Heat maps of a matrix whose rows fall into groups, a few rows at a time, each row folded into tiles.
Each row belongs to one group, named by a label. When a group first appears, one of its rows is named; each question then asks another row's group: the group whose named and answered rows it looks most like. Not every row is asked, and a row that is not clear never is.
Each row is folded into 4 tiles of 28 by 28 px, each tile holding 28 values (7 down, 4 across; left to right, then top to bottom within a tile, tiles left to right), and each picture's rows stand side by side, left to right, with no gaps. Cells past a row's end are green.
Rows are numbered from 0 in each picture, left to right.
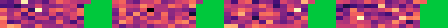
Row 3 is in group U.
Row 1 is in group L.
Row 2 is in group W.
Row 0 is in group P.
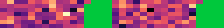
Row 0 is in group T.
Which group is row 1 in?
L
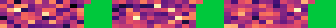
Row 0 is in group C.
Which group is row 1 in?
U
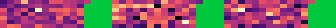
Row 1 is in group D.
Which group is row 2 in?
C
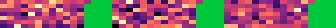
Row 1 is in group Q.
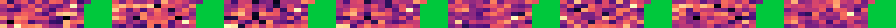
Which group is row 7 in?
T
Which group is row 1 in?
D
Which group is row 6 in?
D
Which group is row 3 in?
W
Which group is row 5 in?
Q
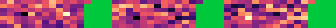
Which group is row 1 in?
D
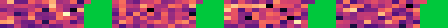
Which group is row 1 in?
L
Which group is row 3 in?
C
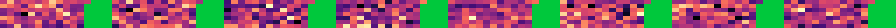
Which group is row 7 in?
C
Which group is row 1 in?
Q
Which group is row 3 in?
U
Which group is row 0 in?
T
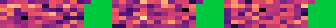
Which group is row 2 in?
L
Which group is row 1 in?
T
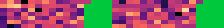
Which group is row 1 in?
W
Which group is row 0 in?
L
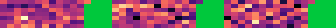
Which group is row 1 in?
D
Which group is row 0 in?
U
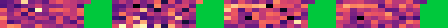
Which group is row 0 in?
P
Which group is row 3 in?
D
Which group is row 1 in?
U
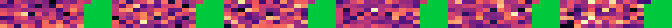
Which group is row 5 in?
T
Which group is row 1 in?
C
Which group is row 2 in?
Q
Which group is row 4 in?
T
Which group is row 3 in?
P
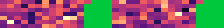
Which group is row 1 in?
T
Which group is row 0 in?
Q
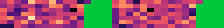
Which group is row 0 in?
T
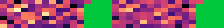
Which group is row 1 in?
C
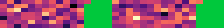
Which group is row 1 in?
U
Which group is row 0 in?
C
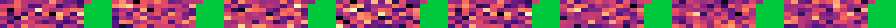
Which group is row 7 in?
T
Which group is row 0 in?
P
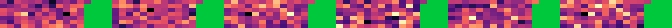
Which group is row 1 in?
L
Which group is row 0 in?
W
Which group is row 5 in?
T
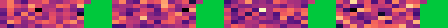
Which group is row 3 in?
Q
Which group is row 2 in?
P
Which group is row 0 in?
L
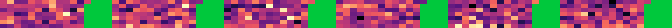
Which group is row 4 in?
U
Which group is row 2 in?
U
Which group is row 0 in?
T
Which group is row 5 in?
W
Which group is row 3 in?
D
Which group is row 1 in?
Q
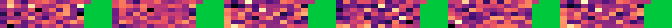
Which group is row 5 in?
P
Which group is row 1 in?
L
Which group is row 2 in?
P
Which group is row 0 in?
L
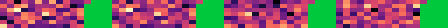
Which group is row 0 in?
C
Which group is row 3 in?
L
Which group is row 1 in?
C
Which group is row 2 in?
W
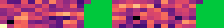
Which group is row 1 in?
D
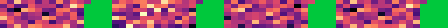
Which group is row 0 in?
Q
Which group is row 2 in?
C
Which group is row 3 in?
Q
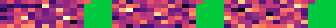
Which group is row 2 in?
Q
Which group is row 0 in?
U
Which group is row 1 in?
C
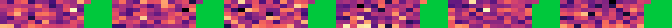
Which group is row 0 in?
W
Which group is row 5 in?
W
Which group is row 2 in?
Q
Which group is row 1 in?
T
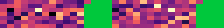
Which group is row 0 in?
P
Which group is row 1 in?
U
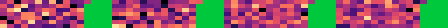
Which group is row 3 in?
T
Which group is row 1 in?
W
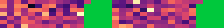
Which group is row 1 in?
P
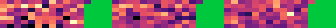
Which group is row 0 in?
D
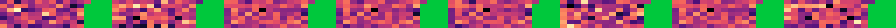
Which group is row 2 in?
L
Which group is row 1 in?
D
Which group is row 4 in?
L
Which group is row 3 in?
L
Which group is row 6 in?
L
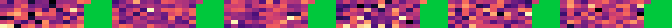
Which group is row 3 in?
U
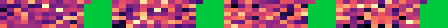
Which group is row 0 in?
U
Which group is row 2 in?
P
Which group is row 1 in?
T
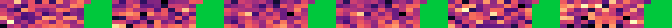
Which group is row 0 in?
Q
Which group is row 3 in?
W
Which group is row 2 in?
W
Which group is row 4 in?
C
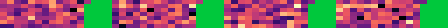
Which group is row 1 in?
L
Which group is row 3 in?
D
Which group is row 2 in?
Q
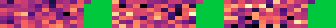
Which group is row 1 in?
P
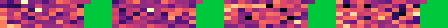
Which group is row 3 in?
P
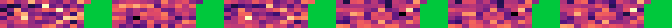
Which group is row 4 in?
W
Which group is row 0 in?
U
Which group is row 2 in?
U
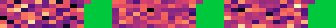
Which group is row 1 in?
L
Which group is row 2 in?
Q
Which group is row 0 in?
C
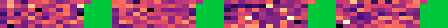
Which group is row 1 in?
L
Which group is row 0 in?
L
